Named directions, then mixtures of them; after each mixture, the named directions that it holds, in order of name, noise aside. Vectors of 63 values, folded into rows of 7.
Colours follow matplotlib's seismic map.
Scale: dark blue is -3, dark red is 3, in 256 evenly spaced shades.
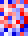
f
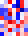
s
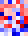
f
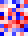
f, s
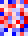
f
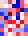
s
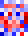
f, s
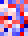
f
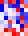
f, s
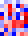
f, s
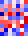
f, s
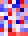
f, s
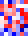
f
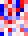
s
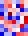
f, s
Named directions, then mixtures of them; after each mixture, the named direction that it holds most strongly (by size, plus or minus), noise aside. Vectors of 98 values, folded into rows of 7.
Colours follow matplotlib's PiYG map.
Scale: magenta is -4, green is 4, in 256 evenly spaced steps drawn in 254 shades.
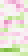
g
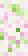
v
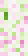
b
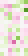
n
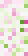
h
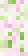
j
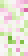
n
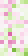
n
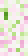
b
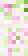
n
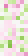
j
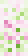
v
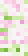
g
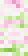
g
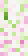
b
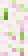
b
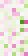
h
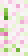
b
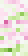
g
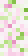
j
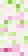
g
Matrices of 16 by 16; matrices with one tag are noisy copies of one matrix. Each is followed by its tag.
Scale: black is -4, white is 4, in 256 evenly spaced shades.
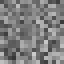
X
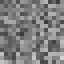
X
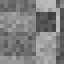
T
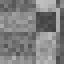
T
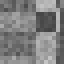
T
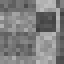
T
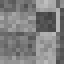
T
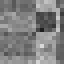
T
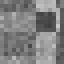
T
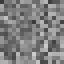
X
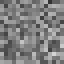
X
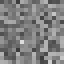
X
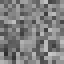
X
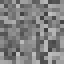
X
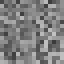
X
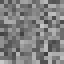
X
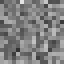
X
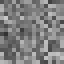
X
